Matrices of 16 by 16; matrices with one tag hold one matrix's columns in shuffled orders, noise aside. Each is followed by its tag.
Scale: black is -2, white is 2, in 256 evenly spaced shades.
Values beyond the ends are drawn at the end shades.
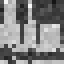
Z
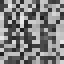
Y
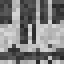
Z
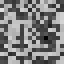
Y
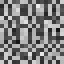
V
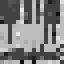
Z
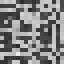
Y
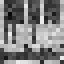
Z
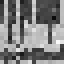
Z
